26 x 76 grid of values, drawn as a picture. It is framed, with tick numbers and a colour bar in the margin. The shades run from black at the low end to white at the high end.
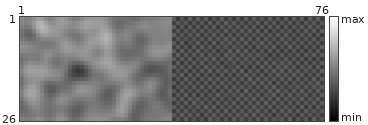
The table splits into one row of 2 panels. Panel 1,1: middling, blotchy. Panel 1,2: low, checkered.
